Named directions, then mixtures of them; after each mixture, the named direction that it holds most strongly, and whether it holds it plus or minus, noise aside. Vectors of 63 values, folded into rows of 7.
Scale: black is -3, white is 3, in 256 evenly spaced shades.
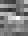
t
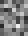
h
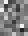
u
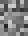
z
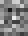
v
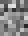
z, plus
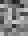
v, minus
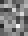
h, plus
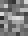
t, plus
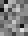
u, minus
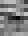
t, minus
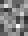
h, plus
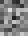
v, minus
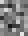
h, minus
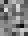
u, minus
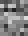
z, plus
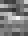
t, plus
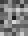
v, minus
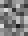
h, minus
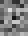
v, minus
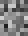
z, plus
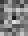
v, minus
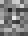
v, plus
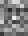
v, plus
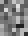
h, minus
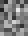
u, minus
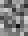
h, minus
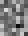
h, minus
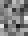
h, minus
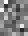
u, plus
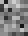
u, minus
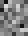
u, minus
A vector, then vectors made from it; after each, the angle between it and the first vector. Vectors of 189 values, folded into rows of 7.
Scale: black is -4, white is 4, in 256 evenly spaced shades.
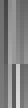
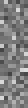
orthogonal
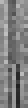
nearly opposite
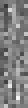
partly aligned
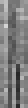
nearly opposite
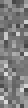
orthogonal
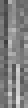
nearly parallel
